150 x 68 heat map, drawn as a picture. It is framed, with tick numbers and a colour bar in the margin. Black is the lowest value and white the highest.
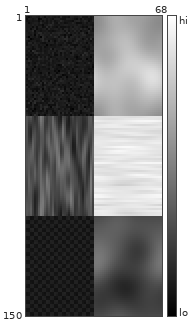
It is made of 3 by 2 panels. Panel 1,1: very low, fine-grained, faint in contrast. Panel 1,2: high, smooth. Panel 2,1: low, streaked downward. Panel 2,2: very high, streaked across, faint in contrast. Panel 3,1: very low, checkered, faint in contrast. Panel 3,2: low, smooth.
